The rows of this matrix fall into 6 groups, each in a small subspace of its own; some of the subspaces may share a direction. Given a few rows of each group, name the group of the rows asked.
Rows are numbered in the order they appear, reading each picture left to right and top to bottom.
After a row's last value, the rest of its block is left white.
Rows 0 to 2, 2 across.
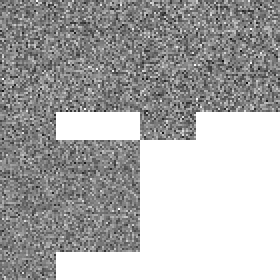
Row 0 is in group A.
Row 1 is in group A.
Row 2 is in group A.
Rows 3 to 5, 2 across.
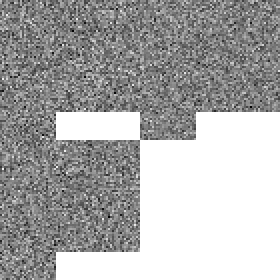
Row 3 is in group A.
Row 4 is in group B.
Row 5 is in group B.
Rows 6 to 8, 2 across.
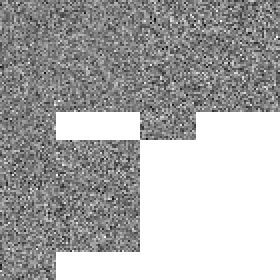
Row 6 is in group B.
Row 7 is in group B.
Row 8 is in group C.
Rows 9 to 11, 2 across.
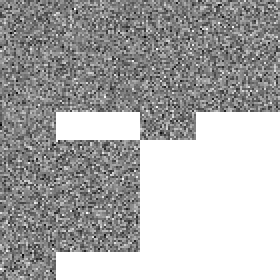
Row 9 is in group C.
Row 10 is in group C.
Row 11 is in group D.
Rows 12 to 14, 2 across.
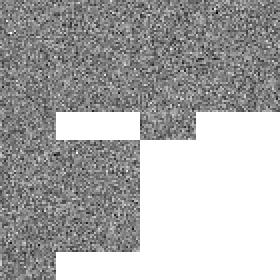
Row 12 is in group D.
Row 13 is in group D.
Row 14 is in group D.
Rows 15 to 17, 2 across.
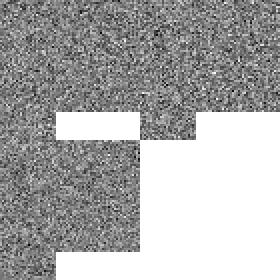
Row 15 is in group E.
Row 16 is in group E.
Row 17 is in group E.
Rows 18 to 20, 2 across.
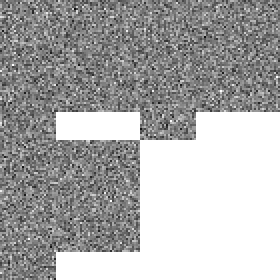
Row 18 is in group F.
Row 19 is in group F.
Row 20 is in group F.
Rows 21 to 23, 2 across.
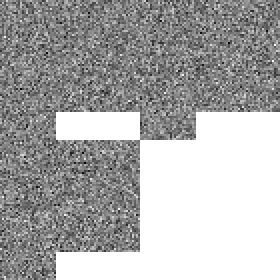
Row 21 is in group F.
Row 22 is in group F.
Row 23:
A
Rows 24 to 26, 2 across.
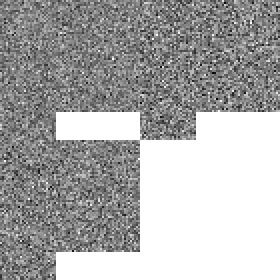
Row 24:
C
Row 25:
E
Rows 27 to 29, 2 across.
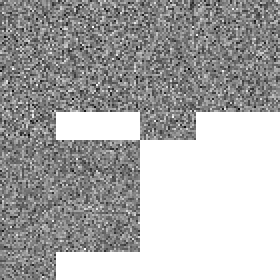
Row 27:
C
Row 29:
A
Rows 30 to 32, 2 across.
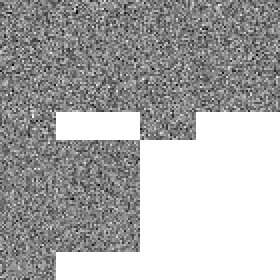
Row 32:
E
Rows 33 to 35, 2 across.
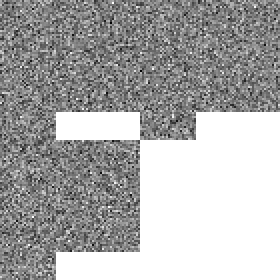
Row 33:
E
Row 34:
C
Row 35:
E
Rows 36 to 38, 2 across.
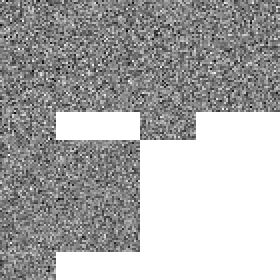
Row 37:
E
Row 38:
D
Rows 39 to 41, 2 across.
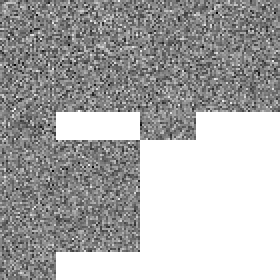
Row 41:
C
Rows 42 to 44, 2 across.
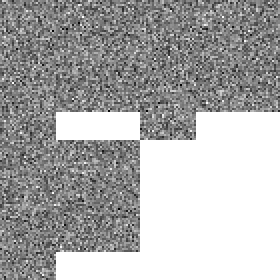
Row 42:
C
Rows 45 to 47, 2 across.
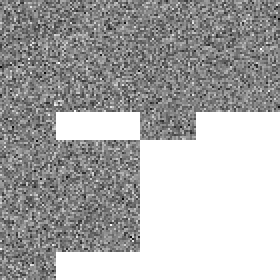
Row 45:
B
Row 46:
E
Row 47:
A
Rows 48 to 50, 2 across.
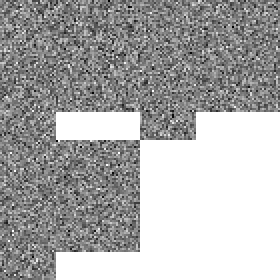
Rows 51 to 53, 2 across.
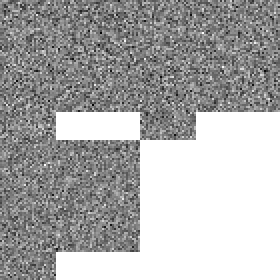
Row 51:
E
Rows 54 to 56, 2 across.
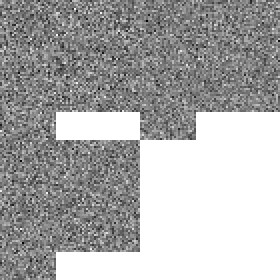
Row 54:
C
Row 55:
D
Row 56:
F
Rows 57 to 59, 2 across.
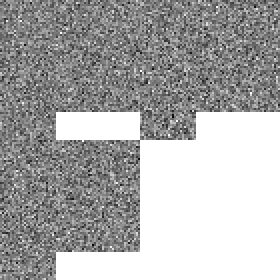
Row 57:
F
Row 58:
C
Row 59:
E
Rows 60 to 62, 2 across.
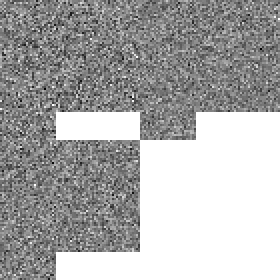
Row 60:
A
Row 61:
E
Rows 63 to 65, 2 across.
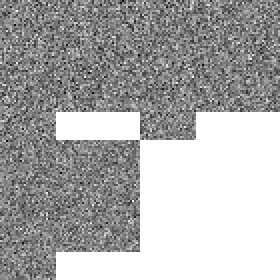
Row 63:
A
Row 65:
F
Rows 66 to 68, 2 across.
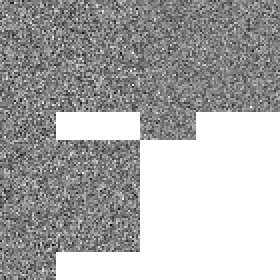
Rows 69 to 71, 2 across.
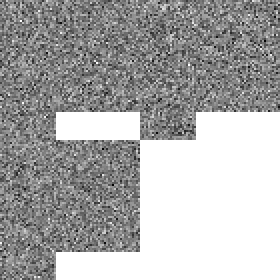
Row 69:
F
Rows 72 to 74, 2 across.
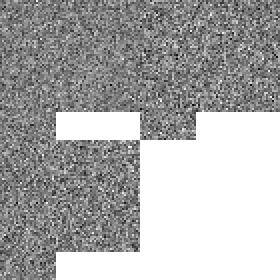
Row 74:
A
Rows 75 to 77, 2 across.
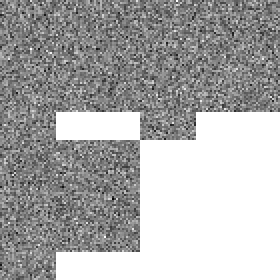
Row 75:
F
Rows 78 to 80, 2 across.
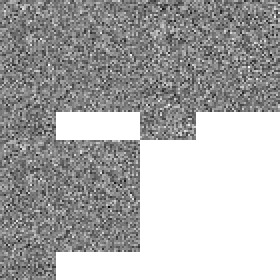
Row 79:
E
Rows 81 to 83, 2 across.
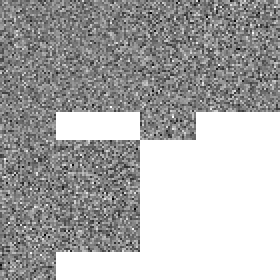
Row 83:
F
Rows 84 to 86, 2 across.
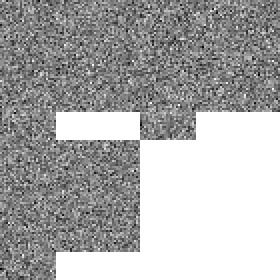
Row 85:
D
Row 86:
D
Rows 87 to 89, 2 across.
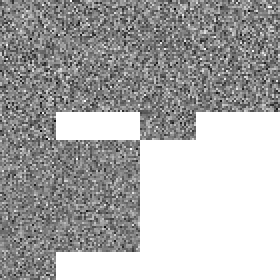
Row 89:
A
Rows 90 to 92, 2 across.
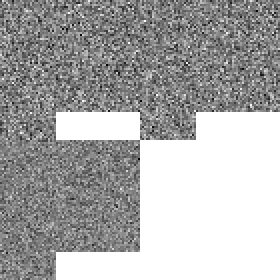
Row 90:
C
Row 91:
B
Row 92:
E
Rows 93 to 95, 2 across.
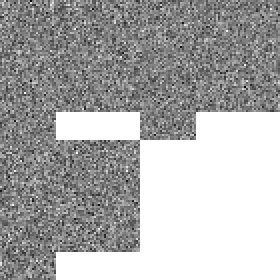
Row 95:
F
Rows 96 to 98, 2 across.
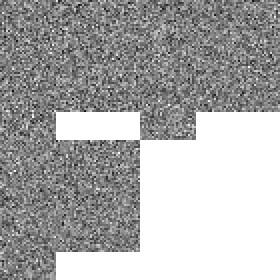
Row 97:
E
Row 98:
D
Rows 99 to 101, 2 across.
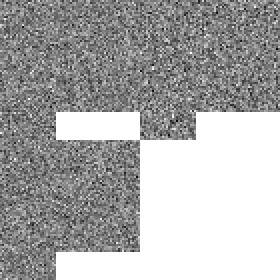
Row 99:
F
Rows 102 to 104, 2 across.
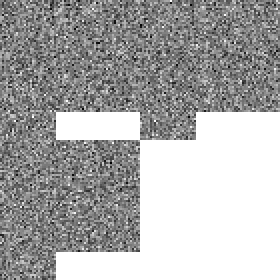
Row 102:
F
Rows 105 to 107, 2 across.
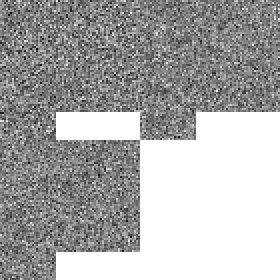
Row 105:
D
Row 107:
B
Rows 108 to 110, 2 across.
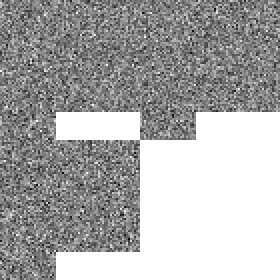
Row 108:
C
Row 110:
B
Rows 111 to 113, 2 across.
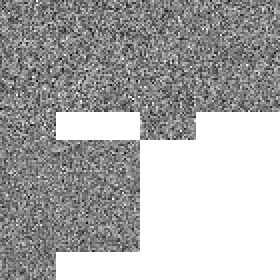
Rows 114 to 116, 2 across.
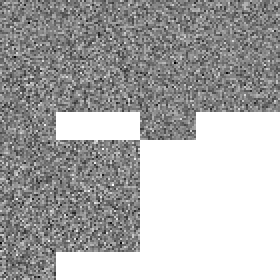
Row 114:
B
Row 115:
D
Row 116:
E
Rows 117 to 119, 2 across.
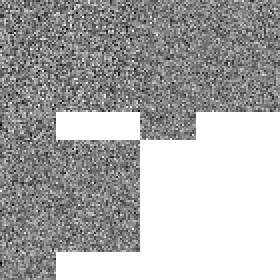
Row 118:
B
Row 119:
F
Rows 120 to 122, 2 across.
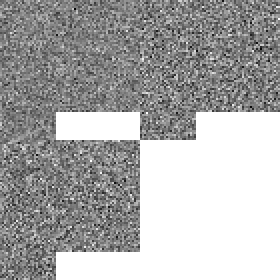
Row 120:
C
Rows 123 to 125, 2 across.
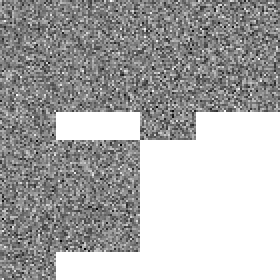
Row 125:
A
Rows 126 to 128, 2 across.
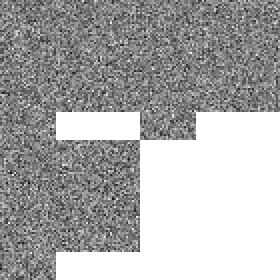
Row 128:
C
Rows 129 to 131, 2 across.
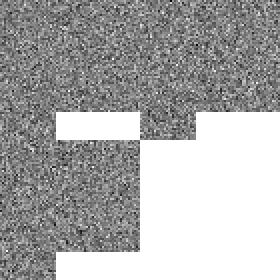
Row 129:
D
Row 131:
F
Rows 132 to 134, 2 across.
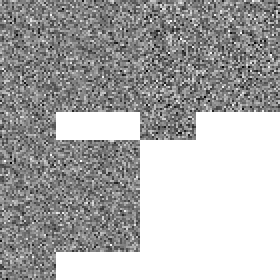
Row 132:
B
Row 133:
E
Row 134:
B
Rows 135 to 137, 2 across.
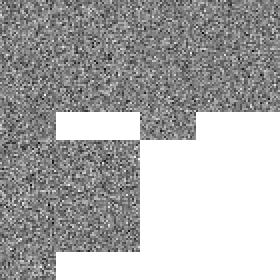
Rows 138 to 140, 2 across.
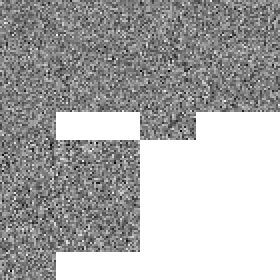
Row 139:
C
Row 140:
F
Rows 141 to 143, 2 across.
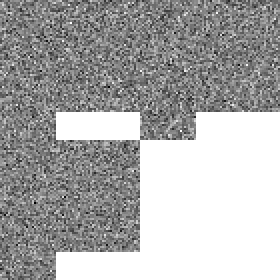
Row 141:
D
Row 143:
D
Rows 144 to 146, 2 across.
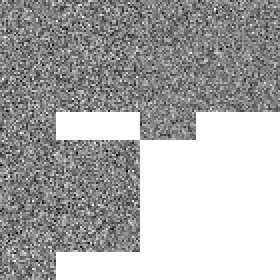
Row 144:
C
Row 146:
F
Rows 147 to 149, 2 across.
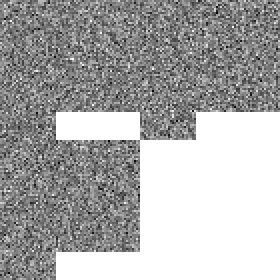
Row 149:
A
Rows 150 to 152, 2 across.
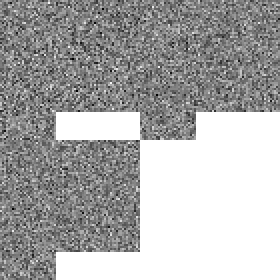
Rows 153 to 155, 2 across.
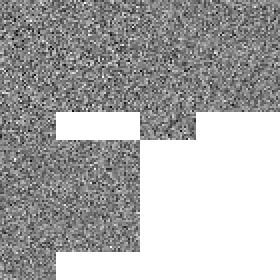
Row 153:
B
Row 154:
C
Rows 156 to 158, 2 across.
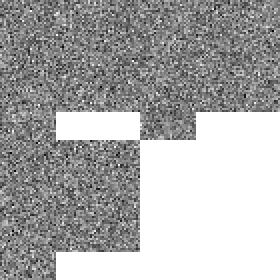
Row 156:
F
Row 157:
D
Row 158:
D
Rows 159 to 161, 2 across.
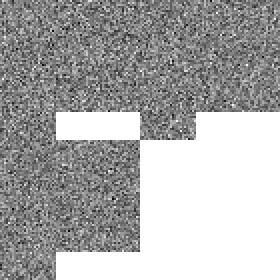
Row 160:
C
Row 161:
C
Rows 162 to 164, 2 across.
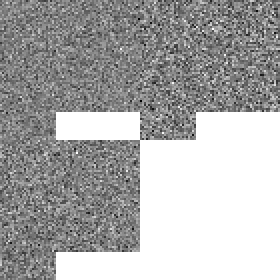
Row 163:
B
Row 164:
D
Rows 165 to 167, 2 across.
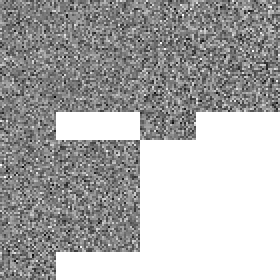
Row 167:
F
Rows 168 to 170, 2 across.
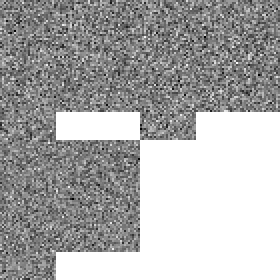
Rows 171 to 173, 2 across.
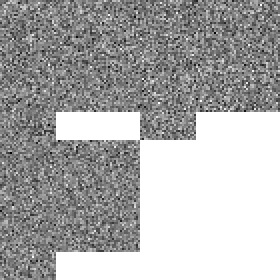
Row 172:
A
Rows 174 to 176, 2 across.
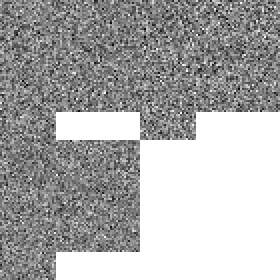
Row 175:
C
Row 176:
C
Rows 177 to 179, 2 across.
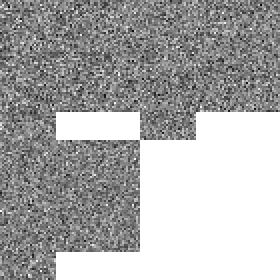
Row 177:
D
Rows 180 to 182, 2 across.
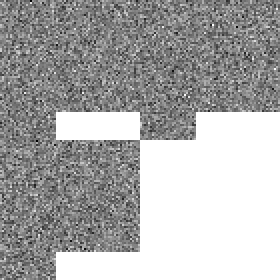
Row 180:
F
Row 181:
F
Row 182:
A
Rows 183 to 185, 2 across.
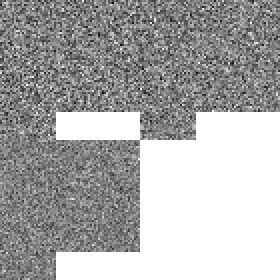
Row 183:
B
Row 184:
B
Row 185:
E
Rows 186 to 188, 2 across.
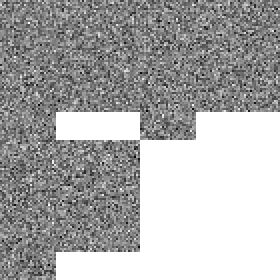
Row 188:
E
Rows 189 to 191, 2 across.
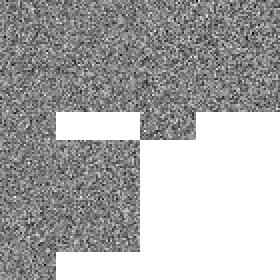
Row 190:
D
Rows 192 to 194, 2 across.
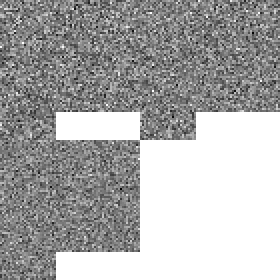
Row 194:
E
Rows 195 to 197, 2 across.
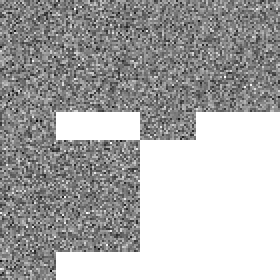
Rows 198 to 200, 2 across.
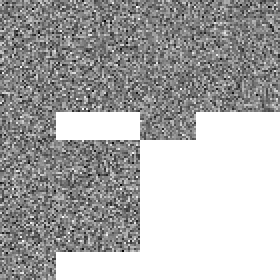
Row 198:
E
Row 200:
B
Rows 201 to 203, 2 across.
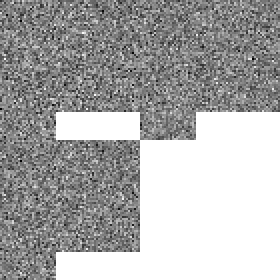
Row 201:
A
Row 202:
C
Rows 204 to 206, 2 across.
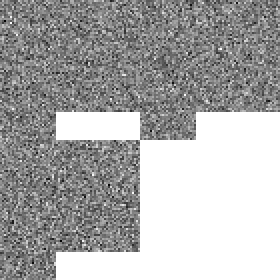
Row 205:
F
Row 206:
A
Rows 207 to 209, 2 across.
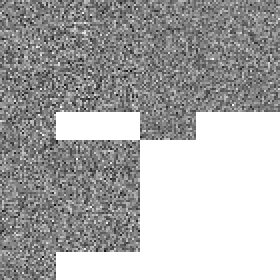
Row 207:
A
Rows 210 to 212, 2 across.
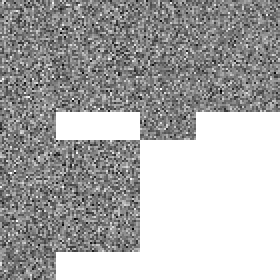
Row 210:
F
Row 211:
F
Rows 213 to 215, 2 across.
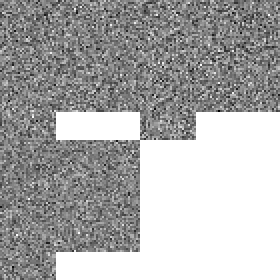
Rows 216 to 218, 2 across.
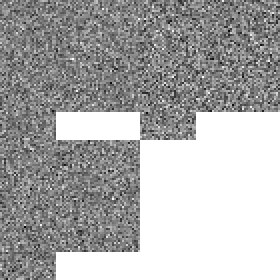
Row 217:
E
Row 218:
F
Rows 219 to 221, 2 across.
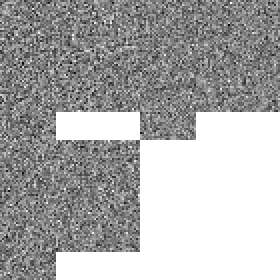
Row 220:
F
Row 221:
A
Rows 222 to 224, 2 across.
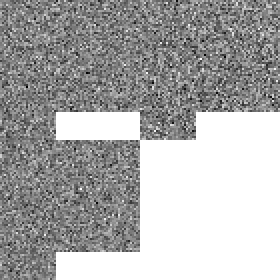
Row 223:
A
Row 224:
F
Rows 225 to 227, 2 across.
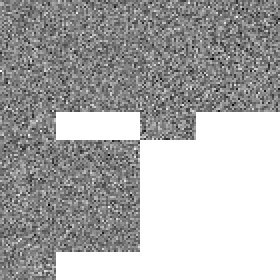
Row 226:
E
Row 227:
E
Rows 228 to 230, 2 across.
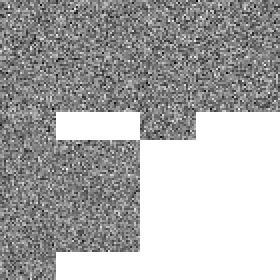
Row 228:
D
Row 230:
C
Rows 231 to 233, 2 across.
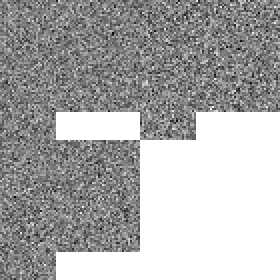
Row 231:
D
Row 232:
D
